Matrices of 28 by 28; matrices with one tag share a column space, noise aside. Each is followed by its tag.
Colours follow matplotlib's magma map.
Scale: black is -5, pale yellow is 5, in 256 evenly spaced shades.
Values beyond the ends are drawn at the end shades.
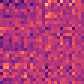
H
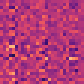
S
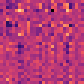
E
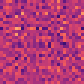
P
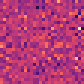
P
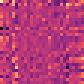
H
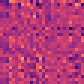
H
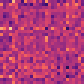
H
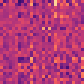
H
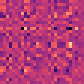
P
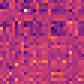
E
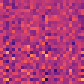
S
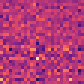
S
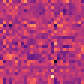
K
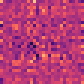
K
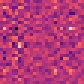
P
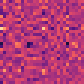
P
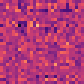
E
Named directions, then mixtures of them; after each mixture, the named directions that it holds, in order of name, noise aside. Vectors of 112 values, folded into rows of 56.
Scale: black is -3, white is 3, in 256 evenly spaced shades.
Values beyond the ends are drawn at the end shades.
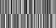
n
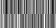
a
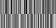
a, n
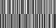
a, n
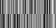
a, n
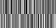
a, n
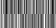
a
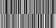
a, n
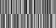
n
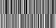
a, n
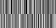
a, n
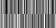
a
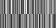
a, n
